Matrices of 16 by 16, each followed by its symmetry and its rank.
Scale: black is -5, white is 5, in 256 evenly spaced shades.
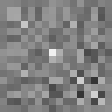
symmetric, rank three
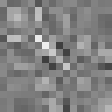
symmetric, rank three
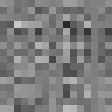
neither, rank three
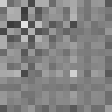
symmetric, rank two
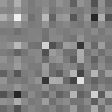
symmetric, rank two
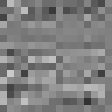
neither, rank three
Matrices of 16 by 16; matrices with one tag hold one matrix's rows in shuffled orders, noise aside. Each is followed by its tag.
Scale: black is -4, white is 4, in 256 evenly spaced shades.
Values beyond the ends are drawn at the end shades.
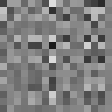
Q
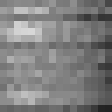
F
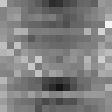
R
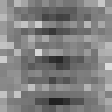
R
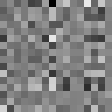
Q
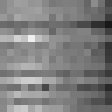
F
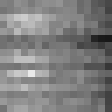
F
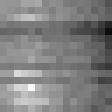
F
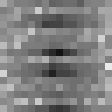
R
